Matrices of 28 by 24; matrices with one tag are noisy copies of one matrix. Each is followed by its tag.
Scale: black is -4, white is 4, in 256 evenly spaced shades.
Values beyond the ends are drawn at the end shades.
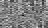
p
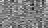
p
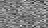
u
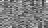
p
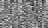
p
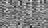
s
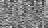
p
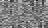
p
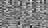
s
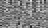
s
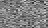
u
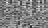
s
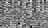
s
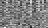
s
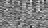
s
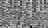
s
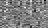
s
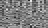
s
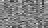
p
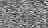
u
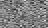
u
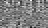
s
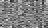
p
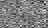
u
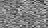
u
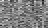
p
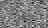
u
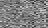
u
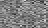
u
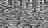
s
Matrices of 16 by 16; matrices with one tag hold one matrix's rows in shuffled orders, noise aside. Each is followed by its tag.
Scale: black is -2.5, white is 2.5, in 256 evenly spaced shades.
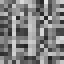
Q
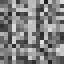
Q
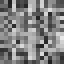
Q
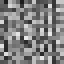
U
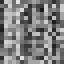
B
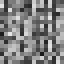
U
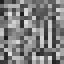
U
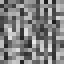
U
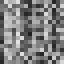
B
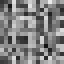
Q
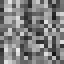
B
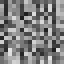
U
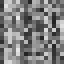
B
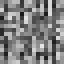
U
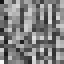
U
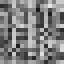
Q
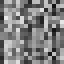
B
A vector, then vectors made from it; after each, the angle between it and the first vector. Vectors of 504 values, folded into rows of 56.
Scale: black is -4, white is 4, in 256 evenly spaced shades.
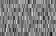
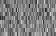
orthogonal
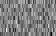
nearly parallel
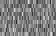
nearly opposite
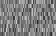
nearly parallel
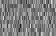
partly opposed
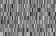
partly opposed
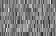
partly aligned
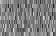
partly opposed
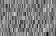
orthogonal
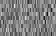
partly aligned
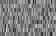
nearly parallel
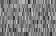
nearly parallel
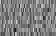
partly aligned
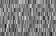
nearly parallel
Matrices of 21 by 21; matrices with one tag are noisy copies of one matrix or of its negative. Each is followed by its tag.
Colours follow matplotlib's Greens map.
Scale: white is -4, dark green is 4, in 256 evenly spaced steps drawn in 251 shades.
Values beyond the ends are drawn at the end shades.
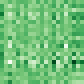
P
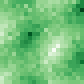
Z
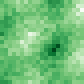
Z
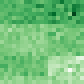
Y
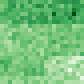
Y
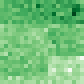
Y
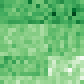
Y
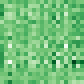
P
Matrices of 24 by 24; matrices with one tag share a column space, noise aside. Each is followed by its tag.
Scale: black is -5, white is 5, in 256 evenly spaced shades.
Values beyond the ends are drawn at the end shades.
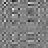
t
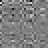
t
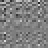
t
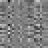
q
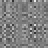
q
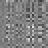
q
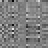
q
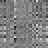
q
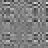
t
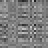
q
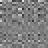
t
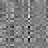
q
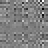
t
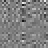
t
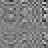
t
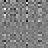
t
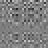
t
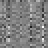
q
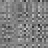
q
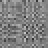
q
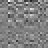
t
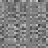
q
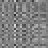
q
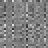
q
